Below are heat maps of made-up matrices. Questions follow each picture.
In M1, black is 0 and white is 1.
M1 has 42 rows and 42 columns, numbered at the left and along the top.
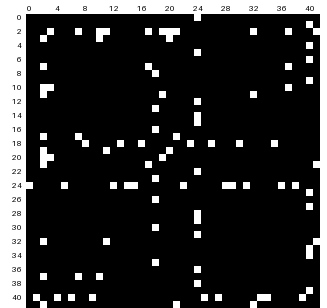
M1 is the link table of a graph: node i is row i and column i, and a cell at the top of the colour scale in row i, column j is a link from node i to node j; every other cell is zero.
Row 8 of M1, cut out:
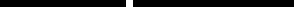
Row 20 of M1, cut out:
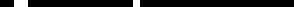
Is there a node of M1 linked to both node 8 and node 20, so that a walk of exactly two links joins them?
no
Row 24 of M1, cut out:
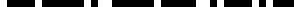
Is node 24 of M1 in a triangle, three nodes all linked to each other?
no
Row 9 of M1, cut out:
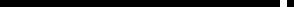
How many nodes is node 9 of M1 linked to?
1
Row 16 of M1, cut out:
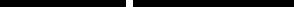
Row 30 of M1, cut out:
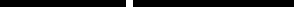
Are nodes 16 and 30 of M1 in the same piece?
yes
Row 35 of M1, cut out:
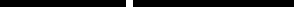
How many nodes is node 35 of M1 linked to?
1
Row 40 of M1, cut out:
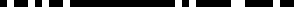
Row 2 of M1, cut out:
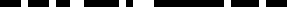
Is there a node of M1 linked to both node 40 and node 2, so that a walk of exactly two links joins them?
no
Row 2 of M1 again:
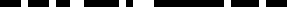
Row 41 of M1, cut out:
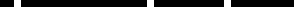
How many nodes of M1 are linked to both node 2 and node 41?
2
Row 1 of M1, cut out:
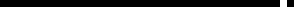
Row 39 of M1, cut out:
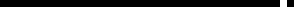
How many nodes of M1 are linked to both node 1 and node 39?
1
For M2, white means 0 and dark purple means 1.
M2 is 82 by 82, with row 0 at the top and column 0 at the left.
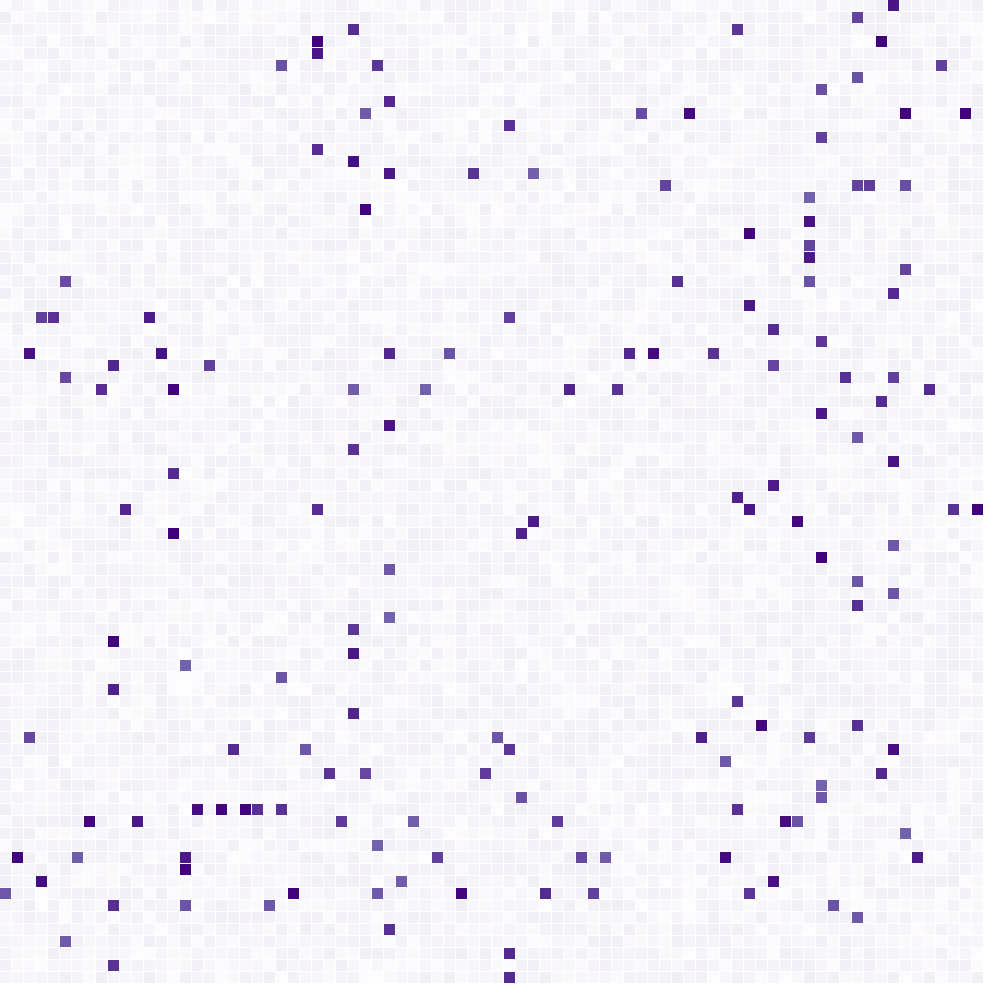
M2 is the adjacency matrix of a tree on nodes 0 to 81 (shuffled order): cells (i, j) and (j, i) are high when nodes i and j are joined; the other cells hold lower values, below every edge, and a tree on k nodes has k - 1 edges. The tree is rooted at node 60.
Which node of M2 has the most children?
71
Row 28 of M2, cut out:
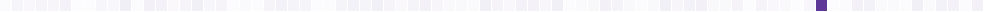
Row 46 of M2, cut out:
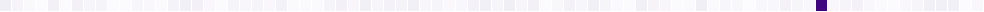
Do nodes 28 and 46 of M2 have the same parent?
yes
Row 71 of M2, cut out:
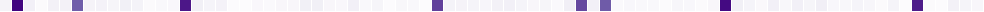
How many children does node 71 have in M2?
7
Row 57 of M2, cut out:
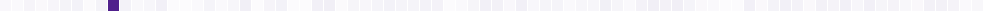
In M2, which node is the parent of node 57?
9
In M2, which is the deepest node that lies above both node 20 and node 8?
67
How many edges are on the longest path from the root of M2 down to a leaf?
26
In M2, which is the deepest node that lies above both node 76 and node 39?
71
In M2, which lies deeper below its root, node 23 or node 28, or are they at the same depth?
node 28
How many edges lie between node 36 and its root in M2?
2
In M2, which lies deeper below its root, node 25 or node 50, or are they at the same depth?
node 25
